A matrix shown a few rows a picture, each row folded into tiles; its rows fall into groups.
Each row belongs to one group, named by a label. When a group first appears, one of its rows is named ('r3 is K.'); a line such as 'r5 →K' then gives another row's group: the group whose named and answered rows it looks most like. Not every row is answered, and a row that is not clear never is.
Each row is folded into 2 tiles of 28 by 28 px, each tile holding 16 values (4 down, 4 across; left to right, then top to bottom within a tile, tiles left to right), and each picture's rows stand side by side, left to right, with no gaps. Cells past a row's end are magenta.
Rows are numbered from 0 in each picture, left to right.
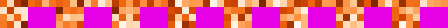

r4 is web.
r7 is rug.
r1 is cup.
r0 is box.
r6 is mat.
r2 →mat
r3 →web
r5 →box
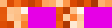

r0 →box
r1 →box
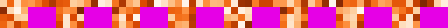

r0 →rug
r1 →web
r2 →web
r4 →box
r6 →box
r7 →mat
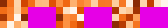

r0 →mat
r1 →rug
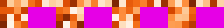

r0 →web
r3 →cup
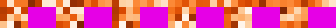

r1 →box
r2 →web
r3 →mat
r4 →box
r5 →cup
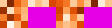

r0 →rug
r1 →web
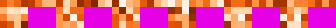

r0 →box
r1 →mat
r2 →web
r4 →mat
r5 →mat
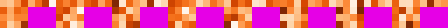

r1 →box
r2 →web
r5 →cup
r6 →cup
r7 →web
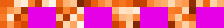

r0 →web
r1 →mat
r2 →box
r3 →cup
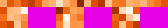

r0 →box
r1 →cup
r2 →rug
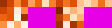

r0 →mat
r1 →rug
